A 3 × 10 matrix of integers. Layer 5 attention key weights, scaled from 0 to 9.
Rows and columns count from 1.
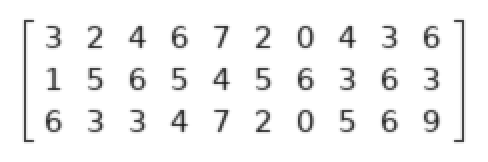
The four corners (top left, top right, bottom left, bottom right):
3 6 6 9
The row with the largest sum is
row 3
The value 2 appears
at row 1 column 2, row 1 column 6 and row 3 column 6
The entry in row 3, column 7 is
0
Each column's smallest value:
1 2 3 4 4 2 0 3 3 3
